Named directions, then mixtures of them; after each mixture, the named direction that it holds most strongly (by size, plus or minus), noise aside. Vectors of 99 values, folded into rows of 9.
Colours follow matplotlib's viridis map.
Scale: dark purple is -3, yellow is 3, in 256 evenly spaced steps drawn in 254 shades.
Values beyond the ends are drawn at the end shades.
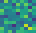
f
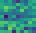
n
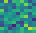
f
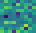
f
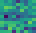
n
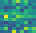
n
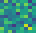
f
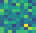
f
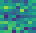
n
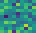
f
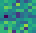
n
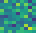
f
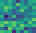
n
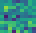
n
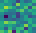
n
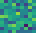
f
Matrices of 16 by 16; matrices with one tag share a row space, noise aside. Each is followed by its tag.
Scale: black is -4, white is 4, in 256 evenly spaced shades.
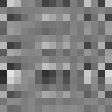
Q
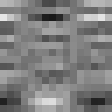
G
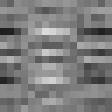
G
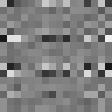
Q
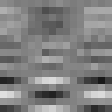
G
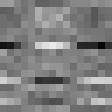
G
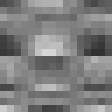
G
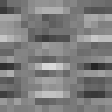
G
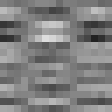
G
